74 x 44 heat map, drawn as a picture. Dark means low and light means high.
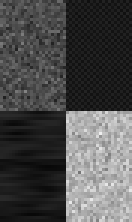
The table splits into 2 rows of 2 panels. Panel 1,1: low, fine-grained. Panel 1,2: very low, checkered, faint in contrast. Panel 2,1: very low, streaked across, faint in contrast. Panel 2,2: high, fine-grained.
